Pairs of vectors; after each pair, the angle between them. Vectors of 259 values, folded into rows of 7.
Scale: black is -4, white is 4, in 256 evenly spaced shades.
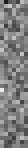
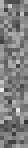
partly aligned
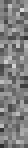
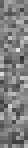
partly opposed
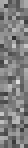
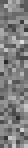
partly opposed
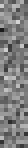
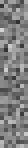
nearly opposite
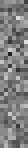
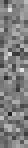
partly opposed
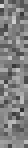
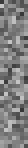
nearly parallel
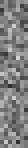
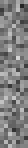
nearly parallel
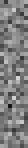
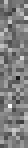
nearly opposite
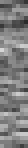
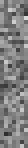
orthogonal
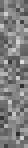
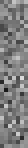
partly opposed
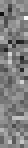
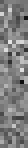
nearly opposite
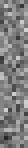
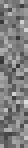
nearly parallel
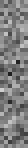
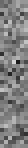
nearly parallel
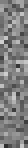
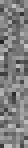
nearly opposite
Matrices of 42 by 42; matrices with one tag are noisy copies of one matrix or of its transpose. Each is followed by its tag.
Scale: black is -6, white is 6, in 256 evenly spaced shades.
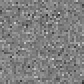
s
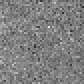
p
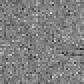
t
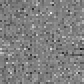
t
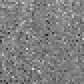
p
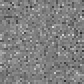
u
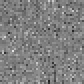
t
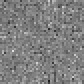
t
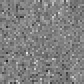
u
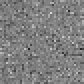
t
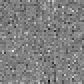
t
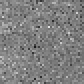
p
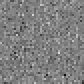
s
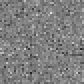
t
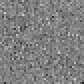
s
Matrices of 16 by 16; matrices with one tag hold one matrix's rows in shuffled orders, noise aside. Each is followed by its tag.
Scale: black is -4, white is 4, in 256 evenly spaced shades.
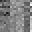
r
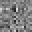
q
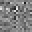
q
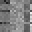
r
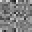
q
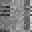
r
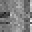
r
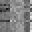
r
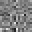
q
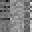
r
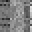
r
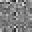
q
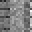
r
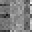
r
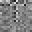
q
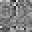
q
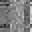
r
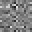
q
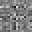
q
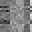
r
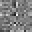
q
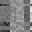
r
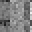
r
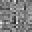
q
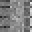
r
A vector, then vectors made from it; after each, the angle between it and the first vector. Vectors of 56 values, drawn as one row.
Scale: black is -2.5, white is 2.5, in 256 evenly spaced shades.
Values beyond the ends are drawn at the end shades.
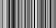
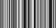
partly aligned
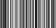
nearly opposite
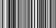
nearly parallel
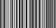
partly opposed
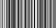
nearly parallel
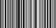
orthogonal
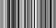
nearly parallel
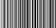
orthogonal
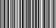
partly opposed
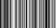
partly opposed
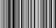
partly aligned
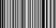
orthogonal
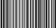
partly opposed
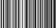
orthogonal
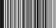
orthogonal
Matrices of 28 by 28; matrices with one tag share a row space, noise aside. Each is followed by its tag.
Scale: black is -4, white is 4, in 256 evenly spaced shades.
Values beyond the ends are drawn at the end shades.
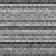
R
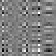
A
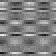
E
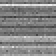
R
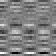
E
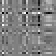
A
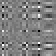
A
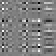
A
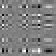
A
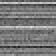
R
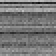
R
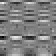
E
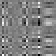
A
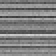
R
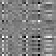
A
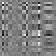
A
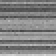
R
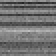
R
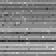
R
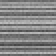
R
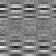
E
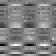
E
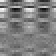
E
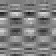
E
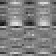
E
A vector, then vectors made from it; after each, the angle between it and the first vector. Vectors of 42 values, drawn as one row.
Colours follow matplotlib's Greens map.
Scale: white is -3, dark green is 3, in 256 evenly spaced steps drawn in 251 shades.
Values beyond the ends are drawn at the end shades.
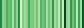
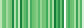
nearly opposite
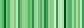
partly aligned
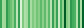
nearly parallel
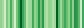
orthogonal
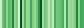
partly opposed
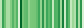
nearly opposite
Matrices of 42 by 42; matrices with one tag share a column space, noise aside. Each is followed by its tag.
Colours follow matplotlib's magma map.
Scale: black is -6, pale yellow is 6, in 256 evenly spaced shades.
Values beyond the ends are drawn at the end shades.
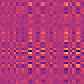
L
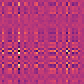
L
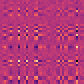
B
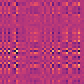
L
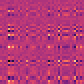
B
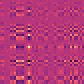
B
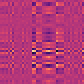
L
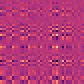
B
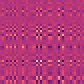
B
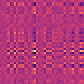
L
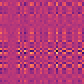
L
